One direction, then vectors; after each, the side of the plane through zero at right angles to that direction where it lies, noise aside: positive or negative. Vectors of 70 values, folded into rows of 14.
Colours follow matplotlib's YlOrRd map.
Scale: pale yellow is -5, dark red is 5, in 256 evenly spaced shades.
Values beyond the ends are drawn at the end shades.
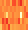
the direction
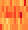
negative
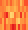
negative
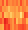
positive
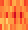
negative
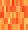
positive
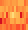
negative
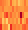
negative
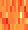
positive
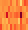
negative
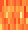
positive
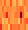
negative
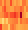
negative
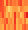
positive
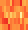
positive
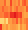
negative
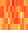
positive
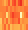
positive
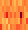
negative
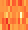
positive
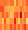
negative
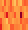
negative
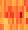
negative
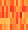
negative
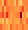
negative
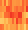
negative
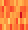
negative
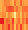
positive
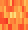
positive
